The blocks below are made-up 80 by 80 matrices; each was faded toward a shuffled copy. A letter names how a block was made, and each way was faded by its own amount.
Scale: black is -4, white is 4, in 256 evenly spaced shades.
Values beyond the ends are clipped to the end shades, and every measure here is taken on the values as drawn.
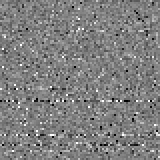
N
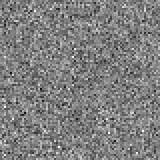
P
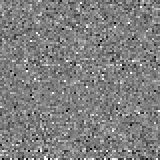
N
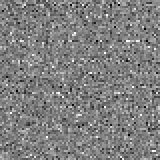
N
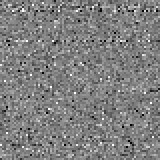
N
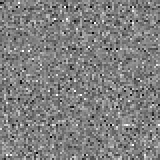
N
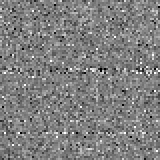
N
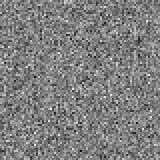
P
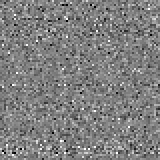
N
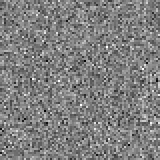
P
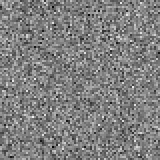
P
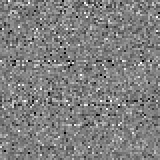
N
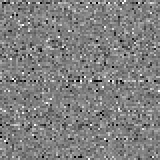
N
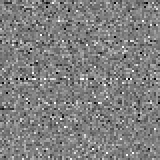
N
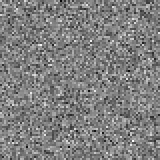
P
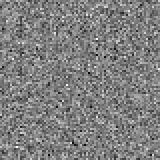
P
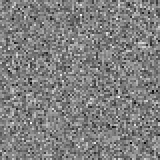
P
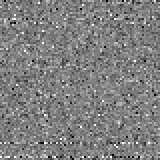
N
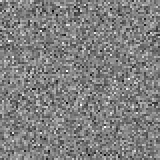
P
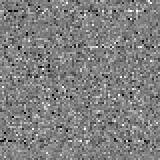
N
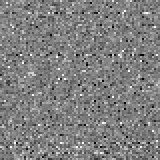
N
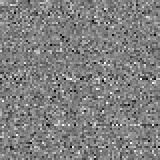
N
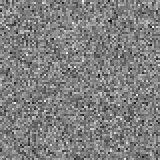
P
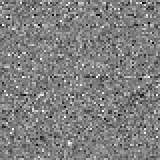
N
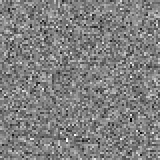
P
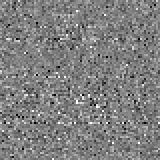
N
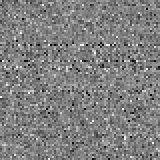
N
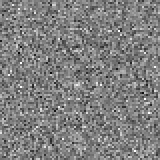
P
